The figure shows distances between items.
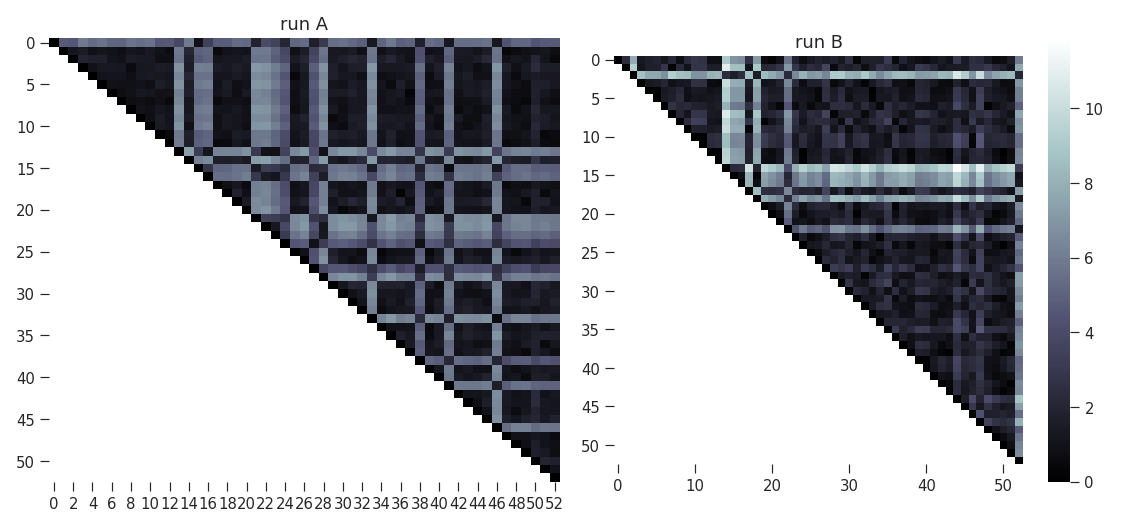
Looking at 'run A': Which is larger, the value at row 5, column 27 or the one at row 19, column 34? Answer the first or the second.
the first
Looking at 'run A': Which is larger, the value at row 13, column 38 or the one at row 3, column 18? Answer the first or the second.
the first
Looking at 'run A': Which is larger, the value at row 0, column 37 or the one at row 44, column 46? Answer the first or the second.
the second
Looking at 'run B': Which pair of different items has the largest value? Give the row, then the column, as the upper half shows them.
14, 44
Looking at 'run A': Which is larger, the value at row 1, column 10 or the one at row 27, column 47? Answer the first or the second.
the second
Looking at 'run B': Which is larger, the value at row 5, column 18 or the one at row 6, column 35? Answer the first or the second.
the first
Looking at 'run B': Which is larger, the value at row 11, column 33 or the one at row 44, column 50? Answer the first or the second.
the second
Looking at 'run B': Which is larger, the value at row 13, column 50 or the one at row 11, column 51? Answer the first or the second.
the second
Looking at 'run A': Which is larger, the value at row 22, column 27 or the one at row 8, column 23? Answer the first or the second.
the second
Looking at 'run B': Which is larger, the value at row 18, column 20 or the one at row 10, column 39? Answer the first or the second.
the first
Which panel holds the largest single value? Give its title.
run B
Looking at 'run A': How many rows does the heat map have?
53
